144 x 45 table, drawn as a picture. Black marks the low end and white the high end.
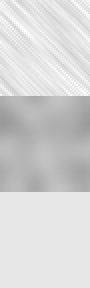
It is made of 3 by 1 panels. Panel 1,1: very high, slanting down to the right, faint in contrast. Panel 2,1: high, smooth, faint in contrast. Panel 3,1: very high, flat.
